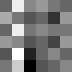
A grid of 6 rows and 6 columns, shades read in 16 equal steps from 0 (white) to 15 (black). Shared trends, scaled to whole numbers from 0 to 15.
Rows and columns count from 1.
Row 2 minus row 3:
-4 7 2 2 4 -2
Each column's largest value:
10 8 15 10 12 9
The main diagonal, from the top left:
9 8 8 9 7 7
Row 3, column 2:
1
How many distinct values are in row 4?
5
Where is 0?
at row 5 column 2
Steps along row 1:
down up down up up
